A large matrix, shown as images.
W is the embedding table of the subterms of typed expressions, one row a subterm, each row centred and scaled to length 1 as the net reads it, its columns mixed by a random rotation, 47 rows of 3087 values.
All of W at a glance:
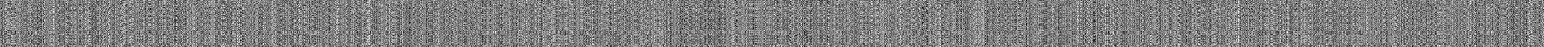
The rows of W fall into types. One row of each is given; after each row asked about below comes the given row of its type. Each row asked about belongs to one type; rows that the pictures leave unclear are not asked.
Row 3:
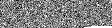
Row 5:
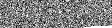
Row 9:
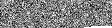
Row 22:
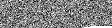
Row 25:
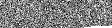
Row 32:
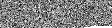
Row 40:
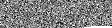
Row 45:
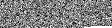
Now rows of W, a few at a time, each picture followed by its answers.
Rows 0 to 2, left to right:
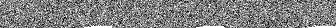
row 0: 25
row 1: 3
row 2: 40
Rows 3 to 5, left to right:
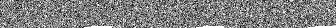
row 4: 32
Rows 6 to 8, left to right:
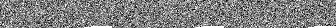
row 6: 9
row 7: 22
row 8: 45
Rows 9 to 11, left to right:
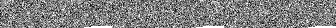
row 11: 9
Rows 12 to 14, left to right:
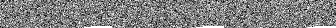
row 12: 45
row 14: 22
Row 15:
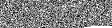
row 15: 40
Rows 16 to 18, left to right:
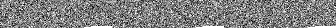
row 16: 9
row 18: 5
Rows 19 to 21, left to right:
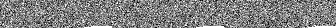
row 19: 9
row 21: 40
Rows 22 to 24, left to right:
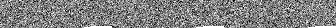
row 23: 25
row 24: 5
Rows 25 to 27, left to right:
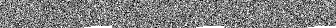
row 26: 40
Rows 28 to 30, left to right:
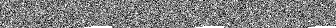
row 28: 9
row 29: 22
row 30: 3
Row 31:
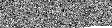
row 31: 32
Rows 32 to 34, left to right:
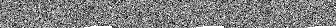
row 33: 40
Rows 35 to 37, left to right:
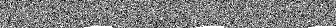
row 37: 3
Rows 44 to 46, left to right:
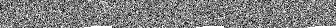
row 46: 5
